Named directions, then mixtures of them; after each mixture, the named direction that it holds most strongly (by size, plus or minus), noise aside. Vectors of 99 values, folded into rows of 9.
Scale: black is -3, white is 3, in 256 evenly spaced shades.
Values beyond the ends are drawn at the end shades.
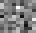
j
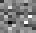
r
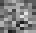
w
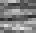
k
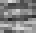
k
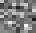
j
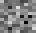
r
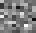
j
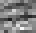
k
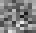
w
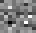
r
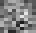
w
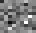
r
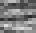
k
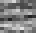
k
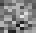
w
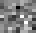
j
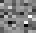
r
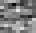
k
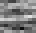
k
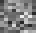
w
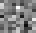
j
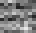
k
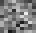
w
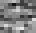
k
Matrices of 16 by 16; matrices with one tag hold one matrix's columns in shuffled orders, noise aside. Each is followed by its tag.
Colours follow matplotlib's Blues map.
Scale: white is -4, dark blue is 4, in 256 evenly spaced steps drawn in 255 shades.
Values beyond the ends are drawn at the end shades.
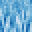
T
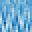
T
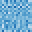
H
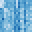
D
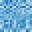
H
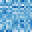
H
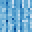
D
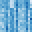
D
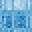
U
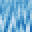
T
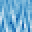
T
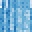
D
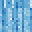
D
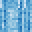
D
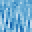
T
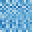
H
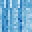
D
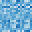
H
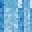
D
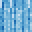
D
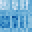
U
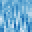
T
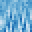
T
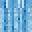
D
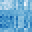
U
